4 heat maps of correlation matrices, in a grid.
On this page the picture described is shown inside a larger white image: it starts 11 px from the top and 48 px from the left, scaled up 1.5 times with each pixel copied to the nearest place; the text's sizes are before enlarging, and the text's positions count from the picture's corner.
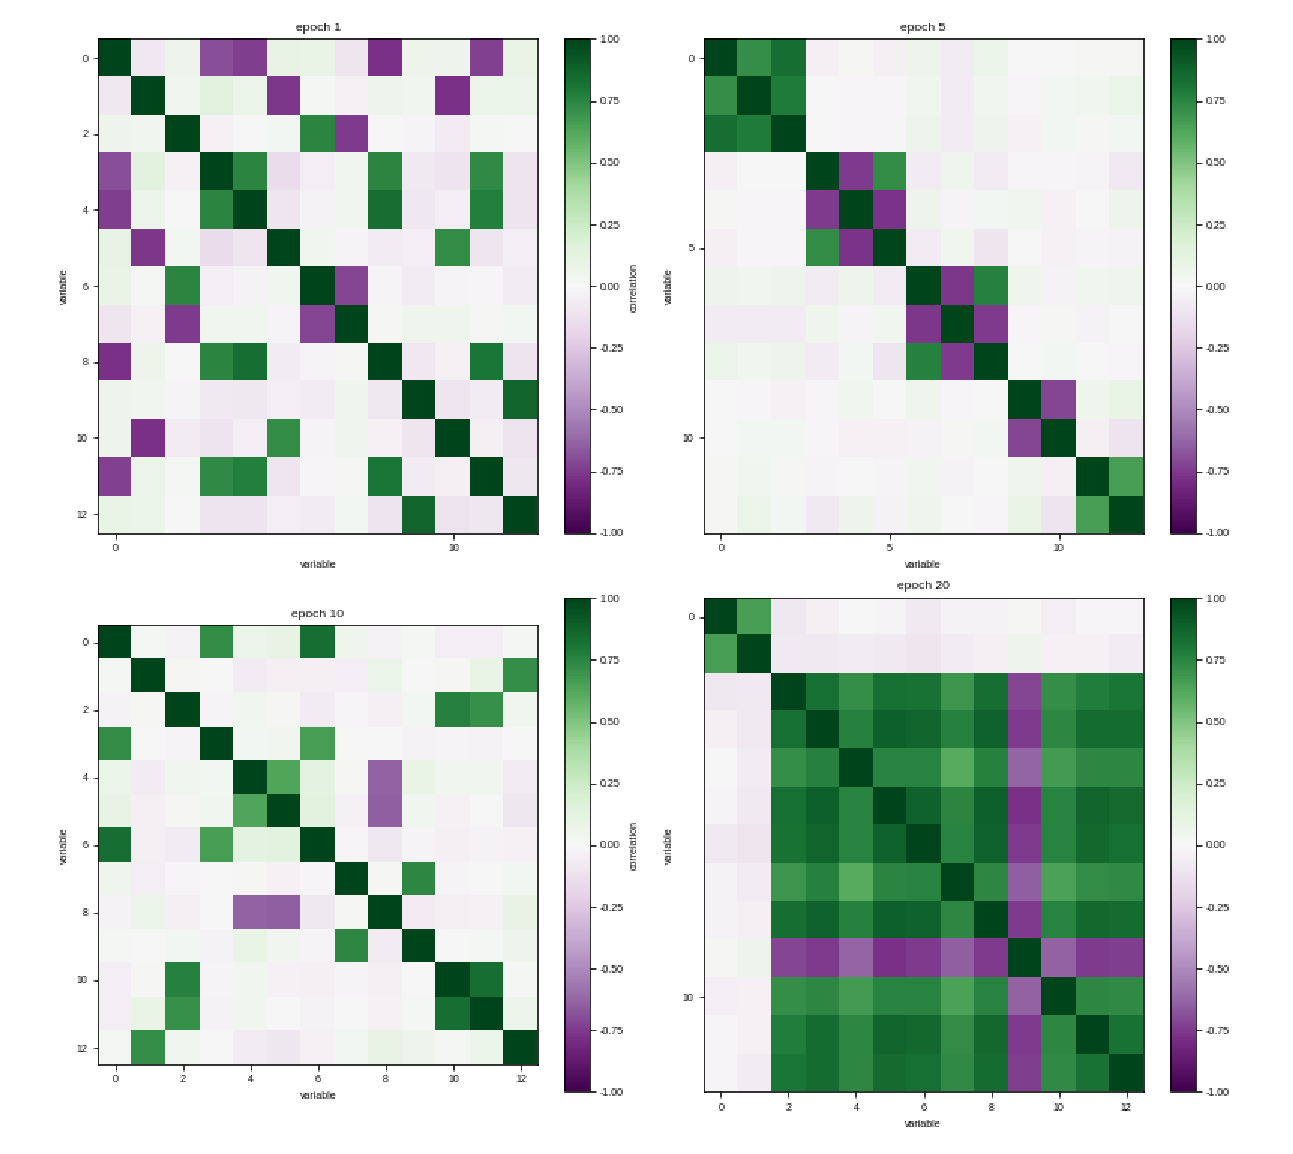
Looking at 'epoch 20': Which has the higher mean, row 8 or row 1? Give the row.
8
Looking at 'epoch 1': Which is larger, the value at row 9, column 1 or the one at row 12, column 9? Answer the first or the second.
the second
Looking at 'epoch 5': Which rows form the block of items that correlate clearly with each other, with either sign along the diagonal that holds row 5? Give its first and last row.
3 to 5
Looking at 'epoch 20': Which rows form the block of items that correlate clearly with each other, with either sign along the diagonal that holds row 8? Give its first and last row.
2 to 12
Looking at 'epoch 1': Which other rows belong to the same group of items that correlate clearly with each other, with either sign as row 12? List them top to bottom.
9
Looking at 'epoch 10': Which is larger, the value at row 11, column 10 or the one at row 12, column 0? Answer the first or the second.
the first
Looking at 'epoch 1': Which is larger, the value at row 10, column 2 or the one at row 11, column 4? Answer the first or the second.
the second
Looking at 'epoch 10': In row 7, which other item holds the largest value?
9
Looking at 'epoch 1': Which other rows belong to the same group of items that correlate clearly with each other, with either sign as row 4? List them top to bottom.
0, 3, 8, 11
